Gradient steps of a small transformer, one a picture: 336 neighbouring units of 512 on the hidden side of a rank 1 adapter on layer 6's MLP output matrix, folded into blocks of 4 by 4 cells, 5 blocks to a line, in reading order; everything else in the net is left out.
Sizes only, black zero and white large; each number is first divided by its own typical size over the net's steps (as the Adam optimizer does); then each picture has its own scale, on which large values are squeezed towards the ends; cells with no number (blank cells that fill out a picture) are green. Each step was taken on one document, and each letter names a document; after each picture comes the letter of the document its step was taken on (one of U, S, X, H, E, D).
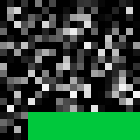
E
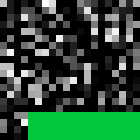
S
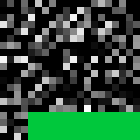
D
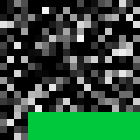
D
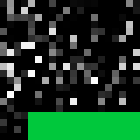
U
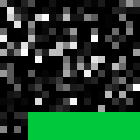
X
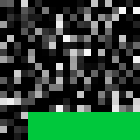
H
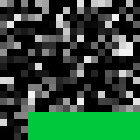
D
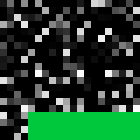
D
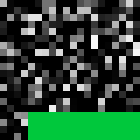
S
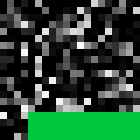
D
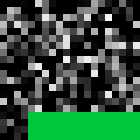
E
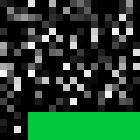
U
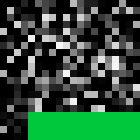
E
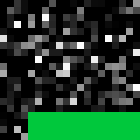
X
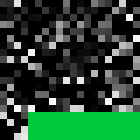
D
